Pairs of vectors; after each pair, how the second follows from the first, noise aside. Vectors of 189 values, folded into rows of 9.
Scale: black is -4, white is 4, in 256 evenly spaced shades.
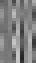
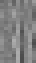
shrunk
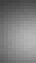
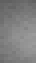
shrunk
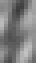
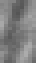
shrunk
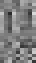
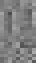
shrunk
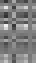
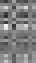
copied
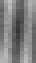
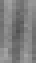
shrunk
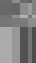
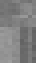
shrunk
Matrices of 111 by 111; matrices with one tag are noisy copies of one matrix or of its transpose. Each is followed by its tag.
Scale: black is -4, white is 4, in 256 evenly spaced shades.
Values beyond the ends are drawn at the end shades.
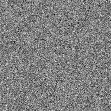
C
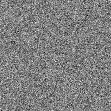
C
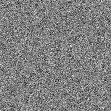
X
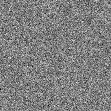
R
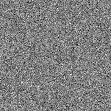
R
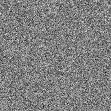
R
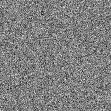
C
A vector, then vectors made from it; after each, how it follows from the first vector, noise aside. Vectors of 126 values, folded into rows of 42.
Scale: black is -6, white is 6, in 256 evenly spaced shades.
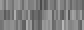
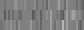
partly zeroed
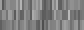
reversed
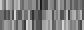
scaled up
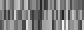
scaled up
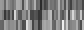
scaled up
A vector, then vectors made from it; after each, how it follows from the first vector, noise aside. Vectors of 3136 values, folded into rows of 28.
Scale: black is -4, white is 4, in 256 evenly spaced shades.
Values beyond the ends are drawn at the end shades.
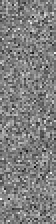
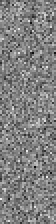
sign-scrambled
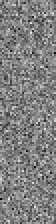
sign-scrambled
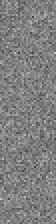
shrunk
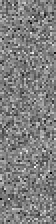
negated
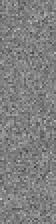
shrunk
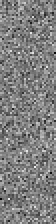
negated
